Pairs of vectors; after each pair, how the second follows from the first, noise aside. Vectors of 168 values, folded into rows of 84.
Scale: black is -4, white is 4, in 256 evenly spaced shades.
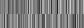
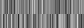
shuffled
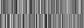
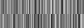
shuffled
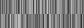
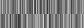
negated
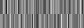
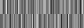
negated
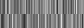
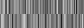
negated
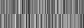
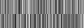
negated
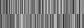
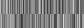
negated
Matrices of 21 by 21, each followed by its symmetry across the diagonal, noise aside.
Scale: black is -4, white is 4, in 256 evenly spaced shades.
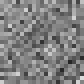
symmetric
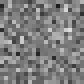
neither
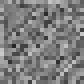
symmetric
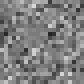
antisymmetric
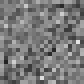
symmetric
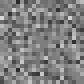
antisymmetric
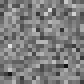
neither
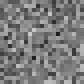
symmetric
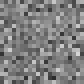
antisymmetric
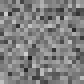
neither
